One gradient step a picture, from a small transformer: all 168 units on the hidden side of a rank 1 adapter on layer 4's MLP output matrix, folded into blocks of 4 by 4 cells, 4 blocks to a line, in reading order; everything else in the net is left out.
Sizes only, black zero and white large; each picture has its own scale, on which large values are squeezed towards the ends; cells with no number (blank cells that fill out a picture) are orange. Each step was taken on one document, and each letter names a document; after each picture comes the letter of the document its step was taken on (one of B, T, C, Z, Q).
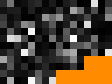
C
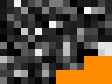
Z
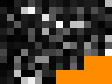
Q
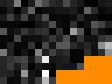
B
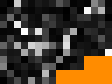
Z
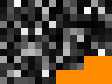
Z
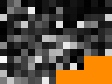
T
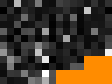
B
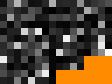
Z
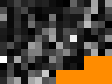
C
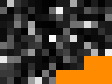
C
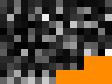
Q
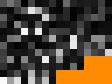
T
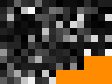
Q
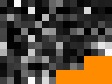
B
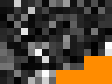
B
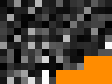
B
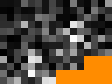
C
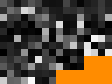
Q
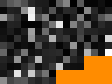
Q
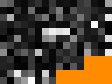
Q
